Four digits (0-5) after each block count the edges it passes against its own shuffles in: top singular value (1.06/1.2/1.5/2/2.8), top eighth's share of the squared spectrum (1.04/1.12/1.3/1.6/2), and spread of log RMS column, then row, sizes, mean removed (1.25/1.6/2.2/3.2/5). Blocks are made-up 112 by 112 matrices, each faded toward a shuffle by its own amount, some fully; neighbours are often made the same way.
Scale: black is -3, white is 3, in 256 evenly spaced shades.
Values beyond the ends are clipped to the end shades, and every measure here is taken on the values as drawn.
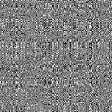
5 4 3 3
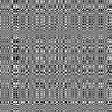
5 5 5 5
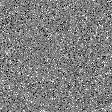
0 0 0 0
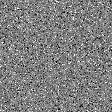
2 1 0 0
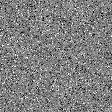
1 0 0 0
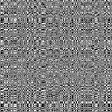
5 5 4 4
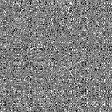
4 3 2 2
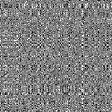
5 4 3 3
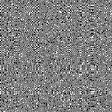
5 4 3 3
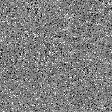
3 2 1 1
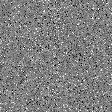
1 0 0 0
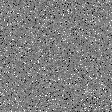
0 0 0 0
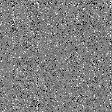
2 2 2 2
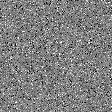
2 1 0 0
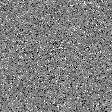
2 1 0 0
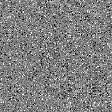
4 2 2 1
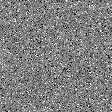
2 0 0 0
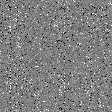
3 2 1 0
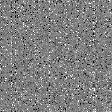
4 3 2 1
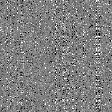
4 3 3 1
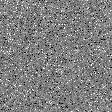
0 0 0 0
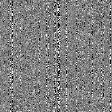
2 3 4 0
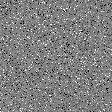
2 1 0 0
